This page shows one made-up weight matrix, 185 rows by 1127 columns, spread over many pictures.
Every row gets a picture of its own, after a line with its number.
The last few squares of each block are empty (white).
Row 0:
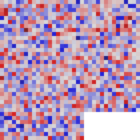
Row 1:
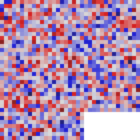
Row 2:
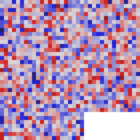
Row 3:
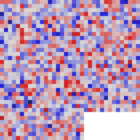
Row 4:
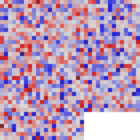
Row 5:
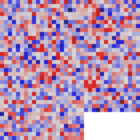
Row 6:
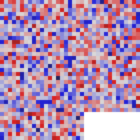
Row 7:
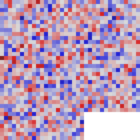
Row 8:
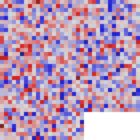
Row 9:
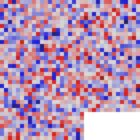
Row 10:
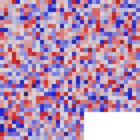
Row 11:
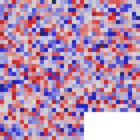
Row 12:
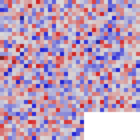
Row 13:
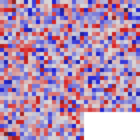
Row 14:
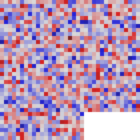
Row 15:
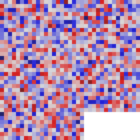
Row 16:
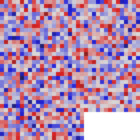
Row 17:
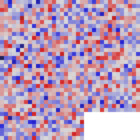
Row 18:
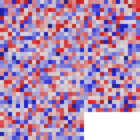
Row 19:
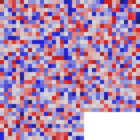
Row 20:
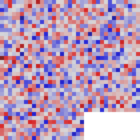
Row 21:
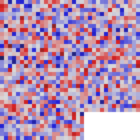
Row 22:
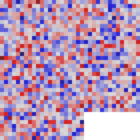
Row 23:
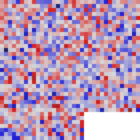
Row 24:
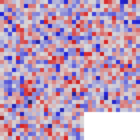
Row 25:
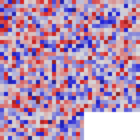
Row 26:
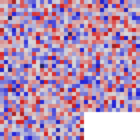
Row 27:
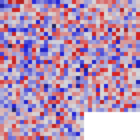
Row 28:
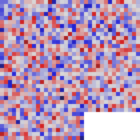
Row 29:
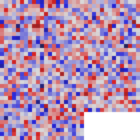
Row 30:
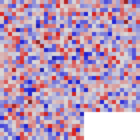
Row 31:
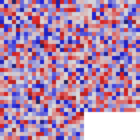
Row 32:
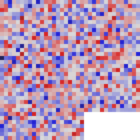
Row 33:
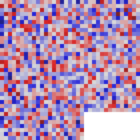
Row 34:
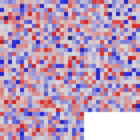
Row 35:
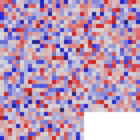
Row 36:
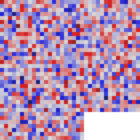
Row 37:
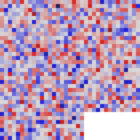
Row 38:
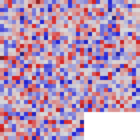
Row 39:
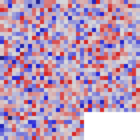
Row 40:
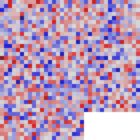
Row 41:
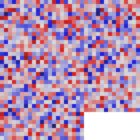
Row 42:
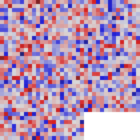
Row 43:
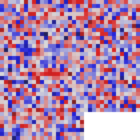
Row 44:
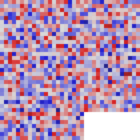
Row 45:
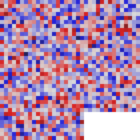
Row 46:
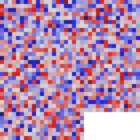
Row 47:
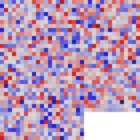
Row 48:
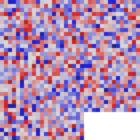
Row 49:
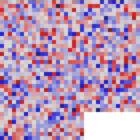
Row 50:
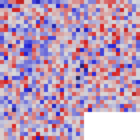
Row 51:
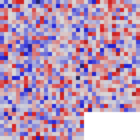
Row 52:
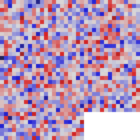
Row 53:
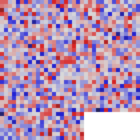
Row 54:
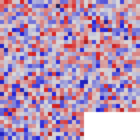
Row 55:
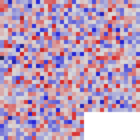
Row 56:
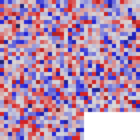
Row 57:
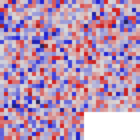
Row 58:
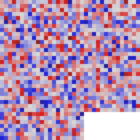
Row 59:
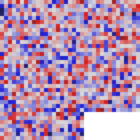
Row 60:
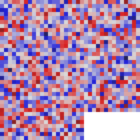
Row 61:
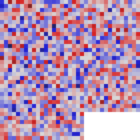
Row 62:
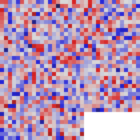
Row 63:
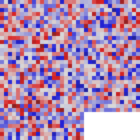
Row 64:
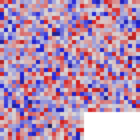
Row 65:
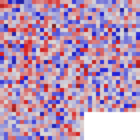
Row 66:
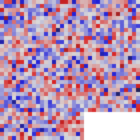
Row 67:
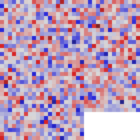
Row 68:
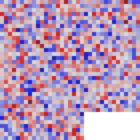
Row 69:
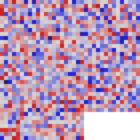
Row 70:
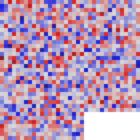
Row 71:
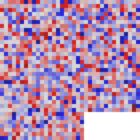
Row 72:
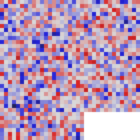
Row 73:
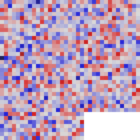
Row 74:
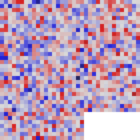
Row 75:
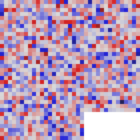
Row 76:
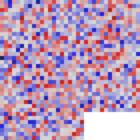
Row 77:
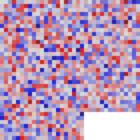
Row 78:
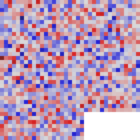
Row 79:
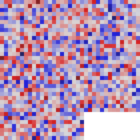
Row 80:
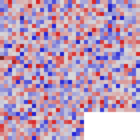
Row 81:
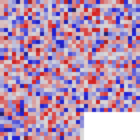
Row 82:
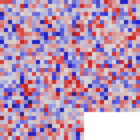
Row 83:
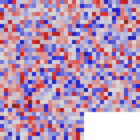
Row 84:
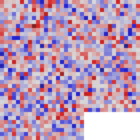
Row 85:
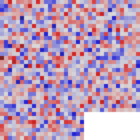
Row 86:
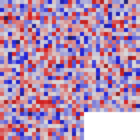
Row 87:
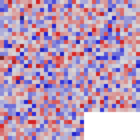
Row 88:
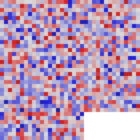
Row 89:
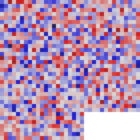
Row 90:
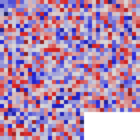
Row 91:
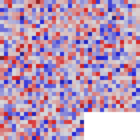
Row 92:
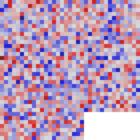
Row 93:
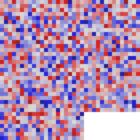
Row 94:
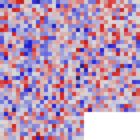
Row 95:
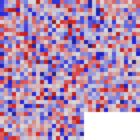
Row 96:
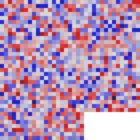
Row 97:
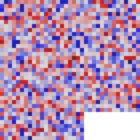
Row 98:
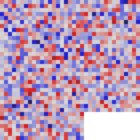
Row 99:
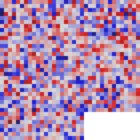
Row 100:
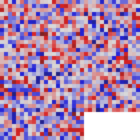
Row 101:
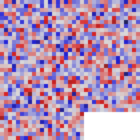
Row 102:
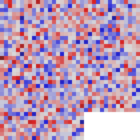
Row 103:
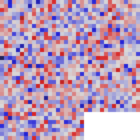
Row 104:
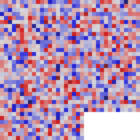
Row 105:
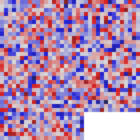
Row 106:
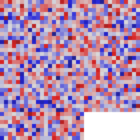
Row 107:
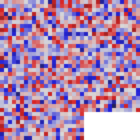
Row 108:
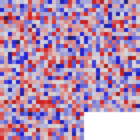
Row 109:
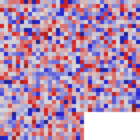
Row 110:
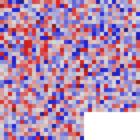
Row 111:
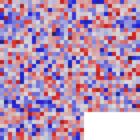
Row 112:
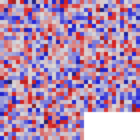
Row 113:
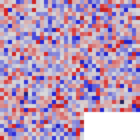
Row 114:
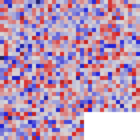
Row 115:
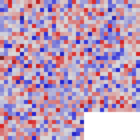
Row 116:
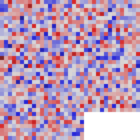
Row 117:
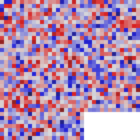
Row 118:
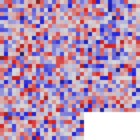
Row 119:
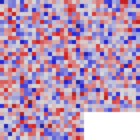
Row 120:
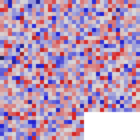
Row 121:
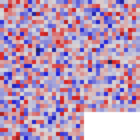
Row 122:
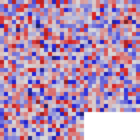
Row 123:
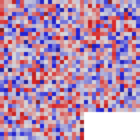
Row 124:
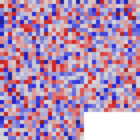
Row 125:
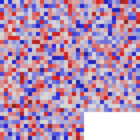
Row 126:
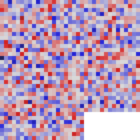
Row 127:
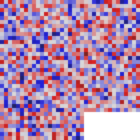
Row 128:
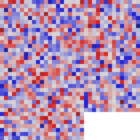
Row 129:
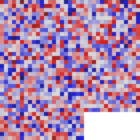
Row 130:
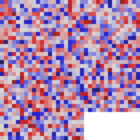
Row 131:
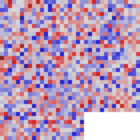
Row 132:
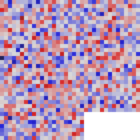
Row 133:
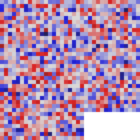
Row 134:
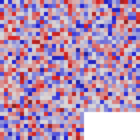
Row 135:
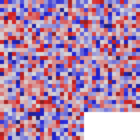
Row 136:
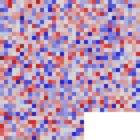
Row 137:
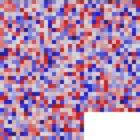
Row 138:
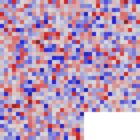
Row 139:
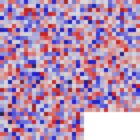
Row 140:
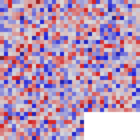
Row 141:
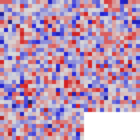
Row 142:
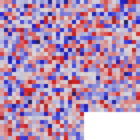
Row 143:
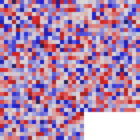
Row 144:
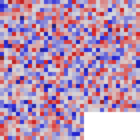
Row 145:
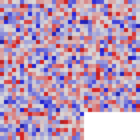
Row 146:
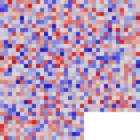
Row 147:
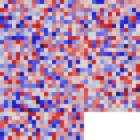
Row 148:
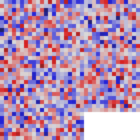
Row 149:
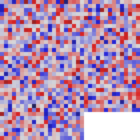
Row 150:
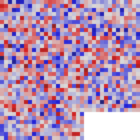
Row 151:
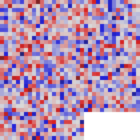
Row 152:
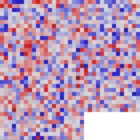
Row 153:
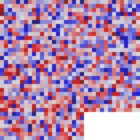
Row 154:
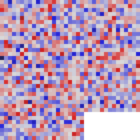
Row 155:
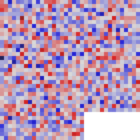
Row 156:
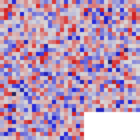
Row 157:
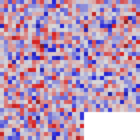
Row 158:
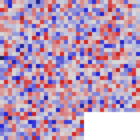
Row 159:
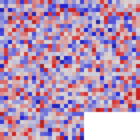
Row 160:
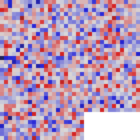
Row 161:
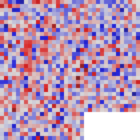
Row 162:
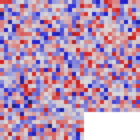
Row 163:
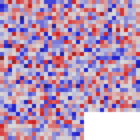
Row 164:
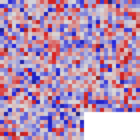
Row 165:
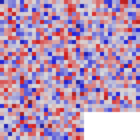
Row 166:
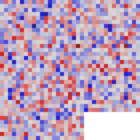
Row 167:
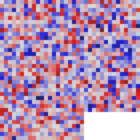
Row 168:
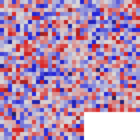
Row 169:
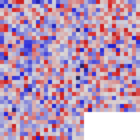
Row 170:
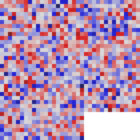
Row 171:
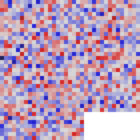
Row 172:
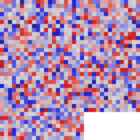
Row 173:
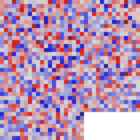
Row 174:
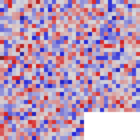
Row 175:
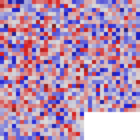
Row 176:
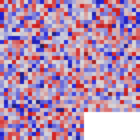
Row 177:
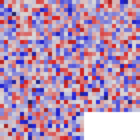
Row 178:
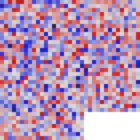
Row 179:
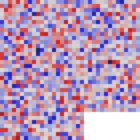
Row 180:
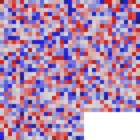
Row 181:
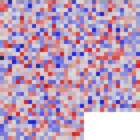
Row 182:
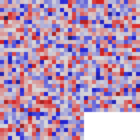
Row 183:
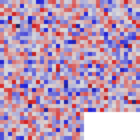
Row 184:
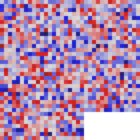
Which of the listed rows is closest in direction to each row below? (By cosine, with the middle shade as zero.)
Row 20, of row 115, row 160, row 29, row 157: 115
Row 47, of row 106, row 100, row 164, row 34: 164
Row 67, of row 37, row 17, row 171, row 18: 18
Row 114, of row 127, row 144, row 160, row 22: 160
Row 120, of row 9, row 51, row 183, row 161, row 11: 51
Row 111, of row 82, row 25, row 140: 82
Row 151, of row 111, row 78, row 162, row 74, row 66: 78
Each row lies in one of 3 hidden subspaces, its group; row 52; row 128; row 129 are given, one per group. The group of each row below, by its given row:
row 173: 129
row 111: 129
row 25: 129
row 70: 52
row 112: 128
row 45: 128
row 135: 129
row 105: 128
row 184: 128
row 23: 128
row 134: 129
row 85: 52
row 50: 52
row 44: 129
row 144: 52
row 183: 129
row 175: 52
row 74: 52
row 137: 128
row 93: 129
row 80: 52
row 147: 129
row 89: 52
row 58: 129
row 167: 128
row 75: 128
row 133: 128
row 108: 129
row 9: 129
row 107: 128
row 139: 128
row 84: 129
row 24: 129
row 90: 128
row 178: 52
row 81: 128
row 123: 128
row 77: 129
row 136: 52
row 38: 52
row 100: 128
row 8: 52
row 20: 52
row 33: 128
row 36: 129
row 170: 128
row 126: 52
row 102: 52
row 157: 129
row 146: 52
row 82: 129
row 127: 129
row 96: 128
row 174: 52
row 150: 52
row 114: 52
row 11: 128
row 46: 128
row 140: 52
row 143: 129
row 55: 52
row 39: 52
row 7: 52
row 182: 129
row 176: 129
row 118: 52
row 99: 128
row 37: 128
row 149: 128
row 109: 128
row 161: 52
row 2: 128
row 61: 52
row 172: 129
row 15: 128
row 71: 128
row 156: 128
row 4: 52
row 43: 128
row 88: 129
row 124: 128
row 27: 52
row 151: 52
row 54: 128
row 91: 52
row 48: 128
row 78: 52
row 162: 129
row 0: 128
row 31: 129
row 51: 52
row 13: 128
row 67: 128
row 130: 129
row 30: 129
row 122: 129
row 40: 52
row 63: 129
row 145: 129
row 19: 129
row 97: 129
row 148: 128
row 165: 129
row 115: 52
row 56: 129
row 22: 52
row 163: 52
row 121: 128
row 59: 128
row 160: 52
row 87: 52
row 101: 129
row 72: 129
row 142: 129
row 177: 129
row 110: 52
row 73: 52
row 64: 129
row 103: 52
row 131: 52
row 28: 128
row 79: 52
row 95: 128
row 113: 128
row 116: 52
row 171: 52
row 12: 52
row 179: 128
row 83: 129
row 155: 52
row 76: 52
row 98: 129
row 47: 128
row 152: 52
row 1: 129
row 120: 52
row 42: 52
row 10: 128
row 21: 52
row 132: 52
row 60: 128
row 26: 128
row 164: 128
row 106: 129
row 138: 129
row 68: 129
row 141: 129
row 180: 129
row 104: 129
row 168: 128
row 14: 129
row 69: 128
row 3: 129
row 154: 52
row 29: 129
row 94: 52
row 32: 52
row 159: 128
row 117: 129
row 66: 129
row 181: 52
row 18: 128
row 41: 128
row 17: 52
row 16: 129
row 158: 52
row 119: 129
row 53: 128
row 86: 129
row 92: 52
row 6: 129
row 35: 129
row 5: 128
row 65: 52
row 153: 128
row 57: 129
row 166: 129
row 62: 128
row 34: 129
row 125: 129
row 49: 128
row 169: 52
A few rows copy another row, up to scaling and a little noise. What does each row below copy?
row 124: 33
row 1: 117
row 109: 71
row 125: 134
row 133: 184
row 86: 108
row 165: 119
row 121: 179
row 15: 46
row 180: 19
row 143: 31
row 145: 14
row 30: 68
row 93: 58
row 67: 47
